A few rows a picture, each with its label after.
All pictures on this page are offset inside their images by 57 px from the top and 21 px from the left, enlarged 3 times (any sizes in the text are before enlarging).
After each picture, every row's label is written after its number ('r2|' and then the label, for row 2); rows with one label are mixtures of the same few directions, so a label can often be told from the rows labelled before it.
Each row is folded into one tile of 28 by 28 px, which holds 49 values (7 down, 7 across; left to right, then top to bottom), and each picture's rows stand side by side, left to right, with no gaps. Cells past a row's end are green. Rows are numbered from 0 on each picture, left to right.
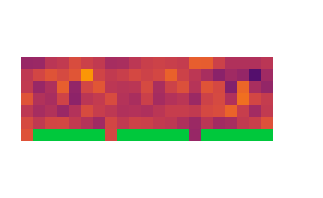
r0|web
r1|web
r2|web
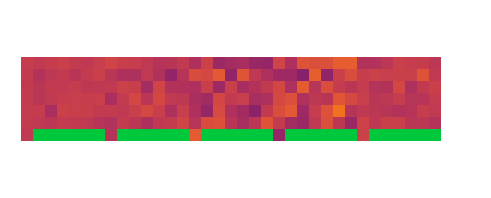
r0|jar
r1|web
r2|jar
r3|jar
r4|web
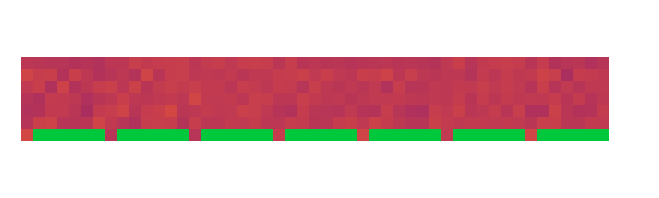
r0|jar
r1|jar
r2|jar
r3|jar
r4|jar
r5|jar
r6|jar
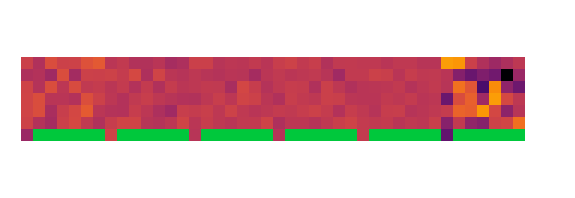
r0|jar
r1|jar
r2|web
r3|web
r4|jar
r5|web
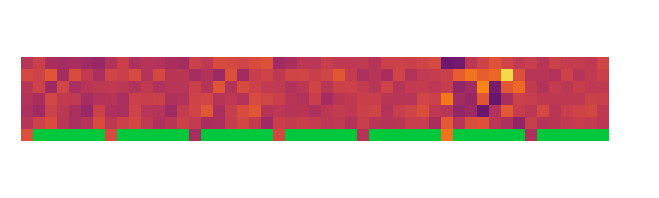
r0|jar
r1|jar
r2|jar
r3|web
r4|jar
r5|web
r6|jar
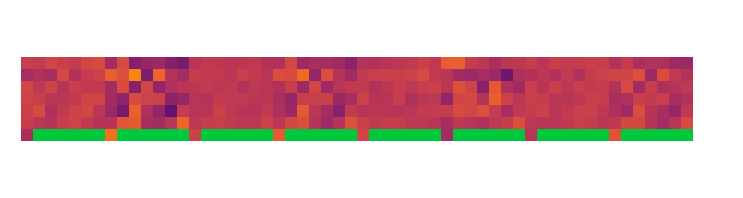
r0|jar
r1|jar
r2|jar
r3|jar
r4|web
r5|web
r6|jar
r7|jar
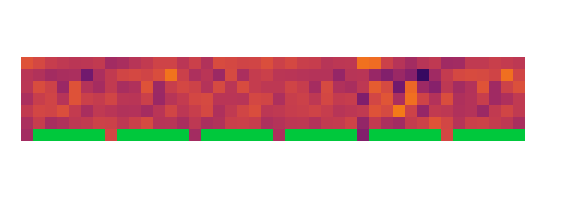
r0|web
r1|web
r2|jar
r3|web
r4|web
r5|web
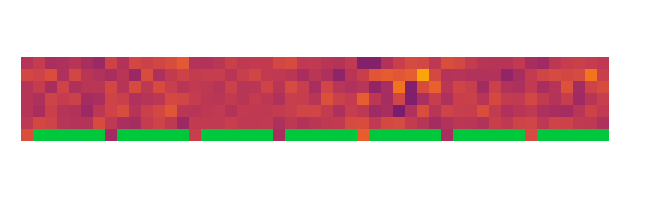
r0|jar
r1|jar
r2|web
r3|web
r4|web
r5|web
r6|web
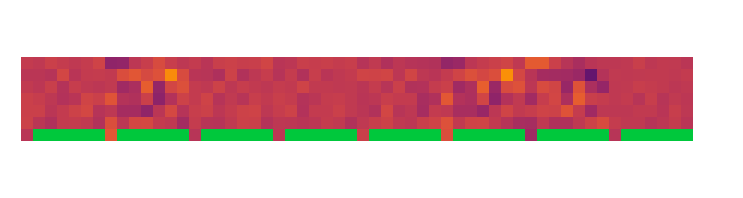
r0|jar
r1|web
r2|jar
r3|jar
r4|jar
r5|web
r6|web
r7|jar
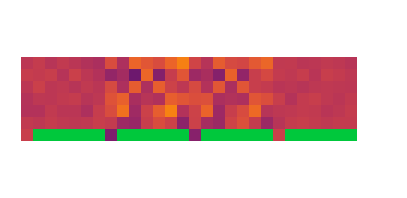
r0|jar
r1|jar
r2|jar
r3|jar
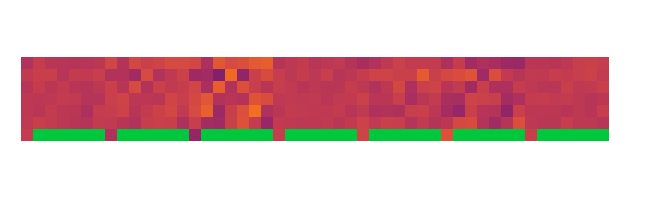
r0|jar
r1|jar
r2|jar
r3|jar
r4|web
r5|jar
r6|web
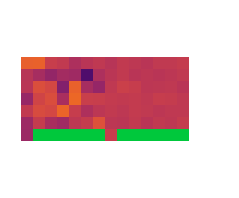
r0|web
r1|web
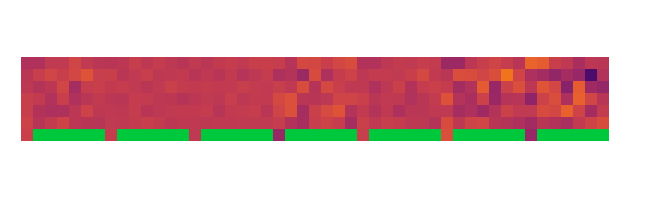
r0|web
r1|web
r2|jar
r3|jar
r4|web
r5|web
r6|web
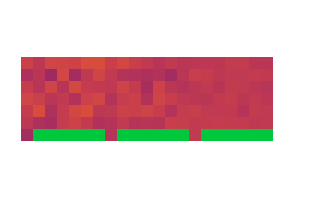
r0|jar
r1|web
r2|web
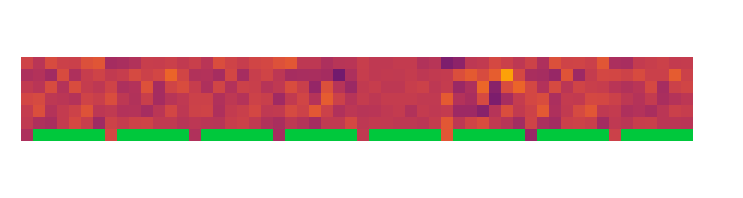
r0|jar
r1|web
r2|jar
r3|web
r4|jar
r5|web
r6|jar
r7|web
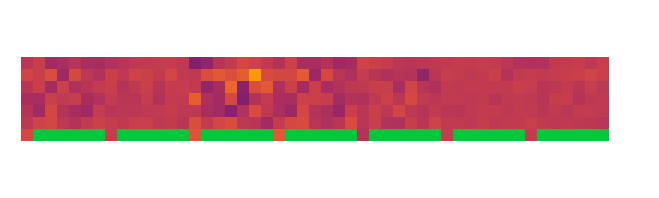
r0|jar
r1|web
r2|web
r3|jar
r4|web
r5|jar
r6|web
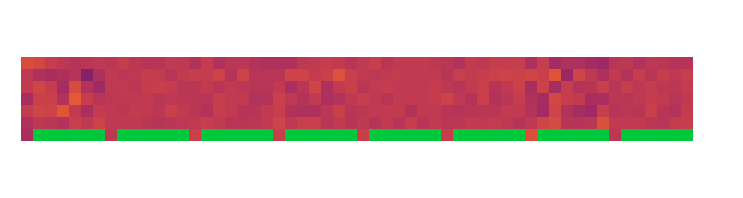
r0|web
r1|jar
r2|jar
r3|web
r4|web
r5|web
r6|jar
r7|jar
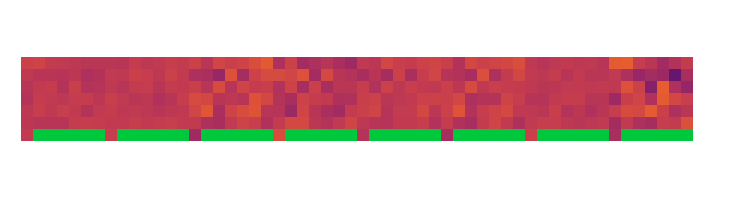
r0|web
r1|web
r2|jar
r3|jar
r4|jar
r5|jar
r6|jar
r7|web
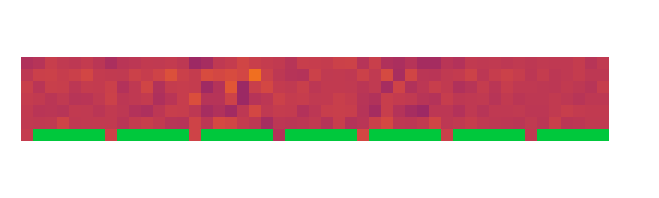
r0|web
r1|web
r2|web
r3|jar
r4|jar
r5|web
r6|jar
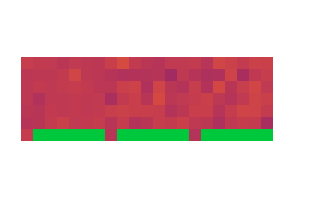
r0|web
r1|web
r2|jar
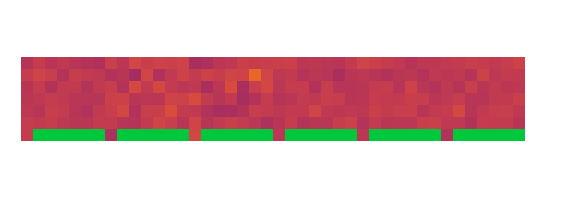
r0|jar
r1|jar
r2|web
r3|web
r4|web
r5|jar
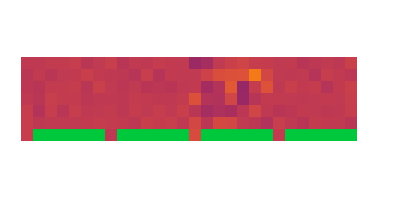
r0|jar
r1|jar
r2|web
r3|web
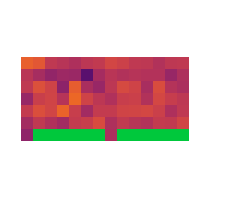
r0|web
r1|web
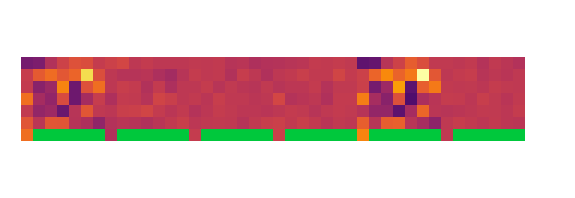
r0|web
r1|web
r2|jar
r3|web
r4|web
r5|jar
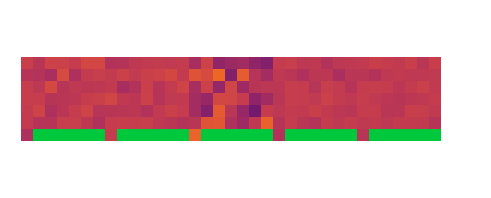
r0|jar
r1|web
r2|jar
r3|web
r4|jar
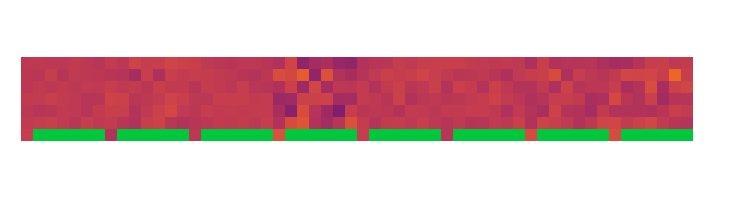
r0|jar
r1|jar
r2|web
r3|jar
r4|web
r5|web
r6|jar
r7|web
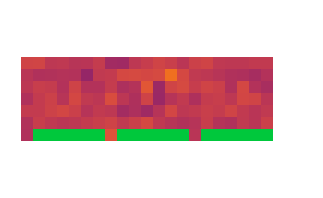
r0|web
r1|web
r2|web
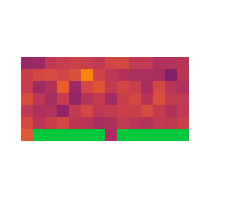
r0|web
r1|web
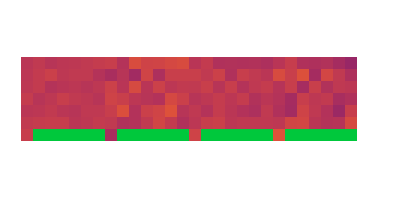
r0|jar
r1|jar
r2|jar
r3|jar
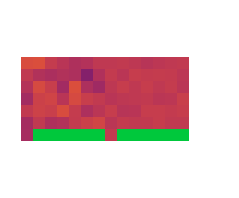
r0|web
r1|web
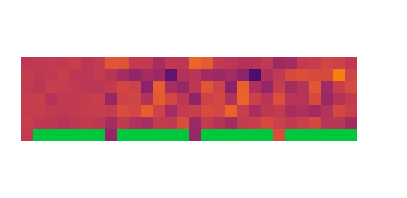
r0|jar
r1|web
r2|web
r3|web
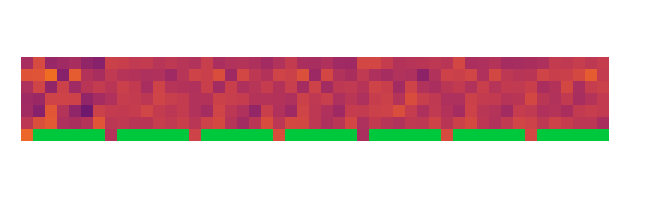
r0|jar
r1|web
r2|jar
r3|jar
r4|web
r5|jar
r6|web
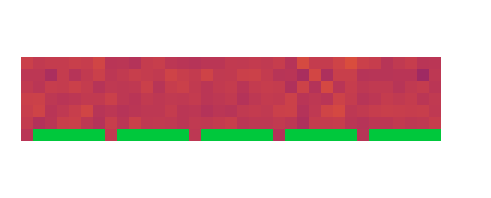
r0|jar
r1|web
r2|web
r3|jar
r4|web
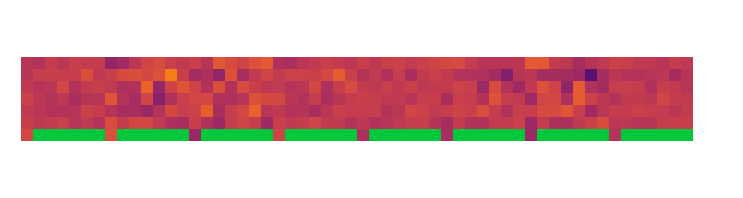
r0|web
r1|web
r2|jar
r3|web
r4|jar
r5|web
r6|web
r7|web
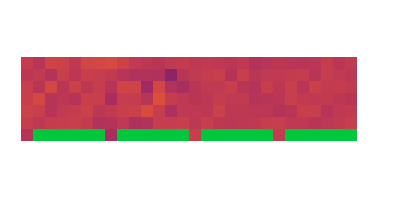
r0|jar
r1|web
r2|jar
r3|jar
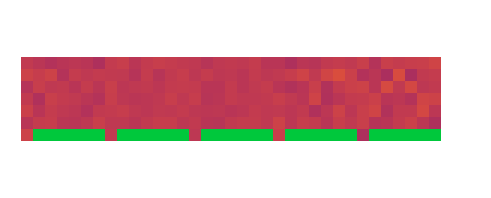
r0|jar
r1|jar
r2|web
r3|web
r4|jar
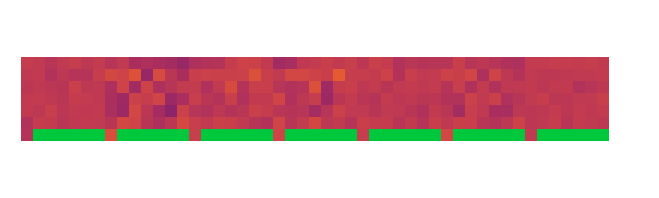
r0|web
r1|jar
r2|web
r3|web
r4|jar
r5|jar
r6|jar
